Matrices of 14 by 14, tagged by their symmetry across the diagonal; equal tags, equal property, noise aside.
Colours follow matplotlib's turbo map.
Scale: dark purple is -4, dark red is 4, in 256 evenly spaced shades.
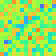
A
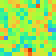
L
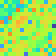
A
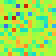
L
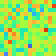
L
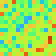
A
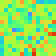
A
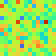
L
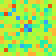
A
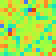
A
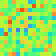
A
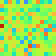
L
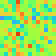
L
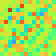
A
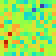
L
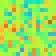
L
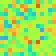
L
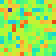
A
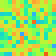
L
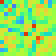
A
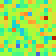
L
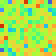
A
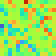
L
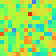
L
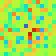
A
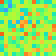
A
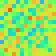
A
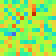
L
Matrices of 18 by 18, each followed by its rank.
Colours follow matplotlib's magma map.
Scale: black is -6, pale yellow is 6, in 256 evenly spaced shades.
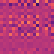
two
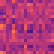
three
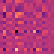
two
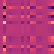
one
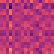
two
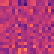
three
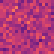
full rank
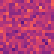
full rank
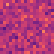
full rank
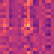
three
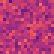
full rank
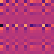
one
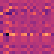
two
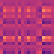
one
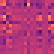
three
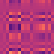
one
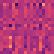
three
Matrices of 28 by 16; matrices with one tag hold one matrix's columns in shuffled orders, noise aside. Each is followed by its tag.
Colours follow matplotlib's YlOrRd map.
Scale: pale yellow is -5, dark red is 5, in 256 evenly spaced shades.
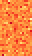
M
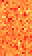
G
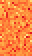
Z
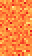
M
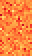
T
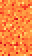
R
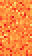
Z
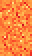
Z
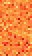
R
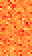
M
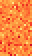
R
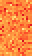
T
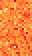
G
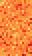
R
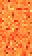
G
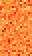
M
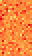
T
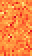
Z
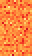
M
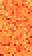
R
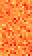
R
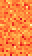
R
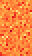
Z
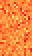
T
